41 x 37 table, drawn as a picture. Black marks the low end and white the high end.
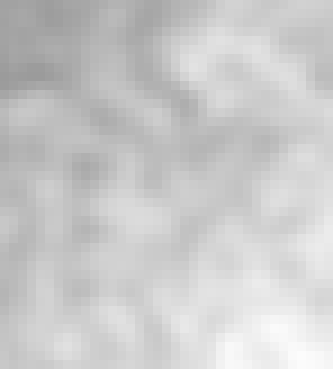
Values change most from cell to cell in the top middle. There is an overall slope up to the bottom right. The texture is blotchy. There are no regular stripes.
